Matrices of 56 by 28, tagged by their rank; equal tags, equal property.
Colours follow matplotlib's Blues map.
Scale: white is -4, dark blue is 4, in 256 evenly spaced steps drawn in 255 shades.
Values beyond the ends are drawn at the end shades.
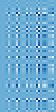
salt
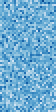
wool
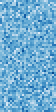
wool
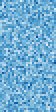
wool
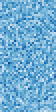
wool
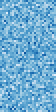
wool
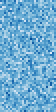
wool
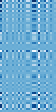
salt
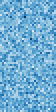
wool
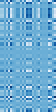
salt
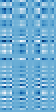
salt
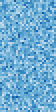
wool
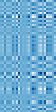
salt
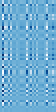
salt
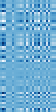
salt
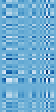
salt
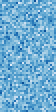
wool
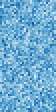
wool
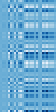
salt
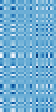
salt
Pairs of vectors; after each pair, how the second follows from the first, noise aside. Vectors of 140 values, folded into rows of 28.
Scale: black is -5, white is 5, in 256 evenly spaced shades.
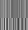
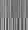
copied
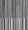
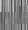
wrapped around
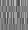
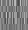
copied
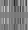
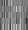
wrapped around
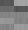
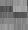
wrapped around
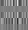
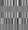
copied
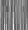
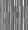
wrapped around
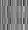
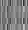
copied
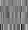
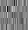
wrapped around
